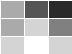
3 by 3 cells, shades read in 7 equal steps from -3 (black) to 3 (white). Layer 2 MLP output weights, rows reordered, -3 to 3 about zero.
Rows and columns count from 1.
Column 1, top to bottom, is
1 1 2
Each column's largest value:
2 3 2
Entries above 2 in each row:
0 0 1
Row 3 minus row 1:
1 4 4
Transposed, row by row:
1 1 2 | -1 2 3 | -2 0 2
